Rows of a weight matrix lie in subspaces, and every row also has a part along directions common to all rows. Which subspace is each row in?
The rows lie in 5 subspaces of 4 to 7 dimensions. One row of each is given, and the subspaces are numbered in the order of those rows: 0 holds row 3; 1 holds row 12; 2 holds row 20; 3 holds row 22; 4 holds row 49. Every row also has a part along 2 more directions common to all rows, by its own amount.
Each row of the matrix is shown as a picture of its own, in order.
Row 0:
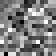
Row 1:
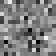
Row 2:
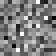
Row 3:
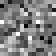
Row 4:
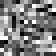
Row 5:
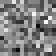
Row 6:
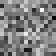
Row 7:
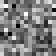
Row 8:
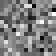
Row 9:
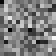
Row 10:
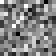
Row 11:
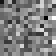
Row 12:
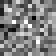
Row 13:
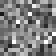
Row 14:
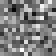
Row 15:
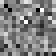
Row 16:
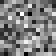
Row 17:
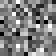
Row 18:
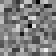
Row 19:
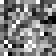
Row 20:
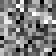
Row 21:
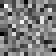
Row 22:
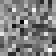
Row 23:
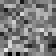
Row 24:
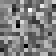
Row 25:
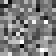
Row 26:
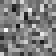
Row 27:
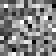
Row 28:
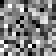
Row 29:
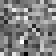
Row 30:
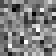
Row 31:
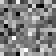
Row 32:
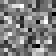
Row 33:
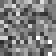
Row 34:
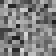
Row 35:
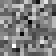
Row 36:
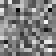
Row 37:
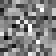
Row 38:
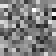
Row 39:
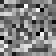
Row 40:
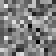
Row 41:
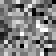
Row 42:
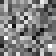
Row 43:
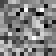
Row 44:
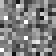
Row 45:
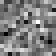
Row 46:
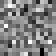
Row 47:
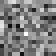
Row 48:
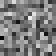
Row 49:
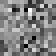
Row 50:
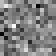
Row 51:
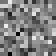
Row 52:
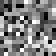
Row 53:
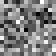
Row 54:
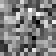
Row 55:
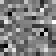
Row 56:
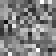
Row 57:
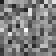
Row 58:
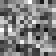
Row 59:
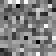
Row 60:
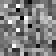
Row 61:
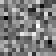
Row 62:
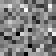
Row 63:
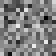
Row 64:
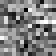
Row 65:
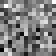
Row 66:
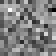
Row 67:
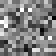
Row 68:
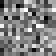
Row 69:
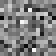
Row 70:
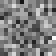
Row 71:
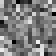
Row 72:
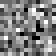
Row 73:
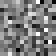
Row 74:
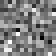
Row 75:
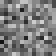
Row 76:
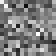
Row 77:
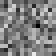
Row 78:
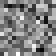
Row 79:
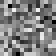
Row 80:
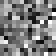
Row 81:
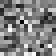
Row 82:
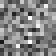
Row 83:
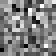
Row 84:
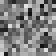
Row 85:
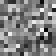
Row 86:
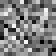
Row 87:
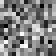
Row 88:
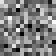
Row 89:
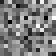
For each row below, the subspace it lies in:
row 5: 2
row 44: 2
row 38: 0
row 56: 3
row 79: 3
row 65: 4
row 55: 3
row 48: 2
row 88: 3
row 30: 4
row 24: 4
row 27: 3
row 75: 3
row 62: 0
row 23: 0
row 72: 4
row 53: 2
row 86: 2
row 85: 3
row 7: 0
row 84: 4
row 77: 1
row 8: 0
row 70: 2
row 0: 1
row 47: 4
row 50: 0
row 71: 2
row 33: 2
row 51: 0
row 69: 4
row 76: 3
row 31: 0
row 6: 4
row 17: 0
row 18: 1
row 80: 0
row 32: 0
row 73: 1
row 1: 1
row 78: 0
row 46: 2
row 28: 3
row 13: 2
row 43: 4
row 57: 4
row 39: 3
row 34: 3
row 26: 4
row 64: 3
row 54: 4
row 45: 0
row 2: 1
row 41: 1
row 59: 2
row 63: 1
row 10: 1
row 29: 4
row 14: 4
